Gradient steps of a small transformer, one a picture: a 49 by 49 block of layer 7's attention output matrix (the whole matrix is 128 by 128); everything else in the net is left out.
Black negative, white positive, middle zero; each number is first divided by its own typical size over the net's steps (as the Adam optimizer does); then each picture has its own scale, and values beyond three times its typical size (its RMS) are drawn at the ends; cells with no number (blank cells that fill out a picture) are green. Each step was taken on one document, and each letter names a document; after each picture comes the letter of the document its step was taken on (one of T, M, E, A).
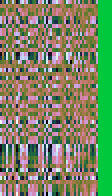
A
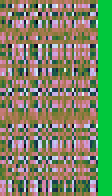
A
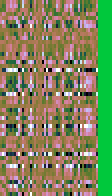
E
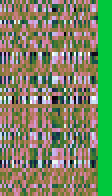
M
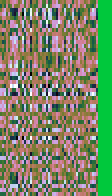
A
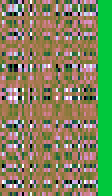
E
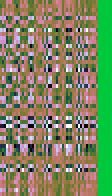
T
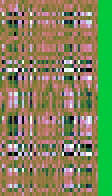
E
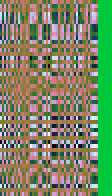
M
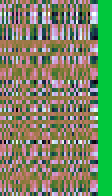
M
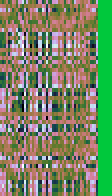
A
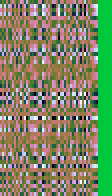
M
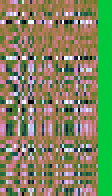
E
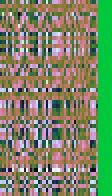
A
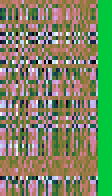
A
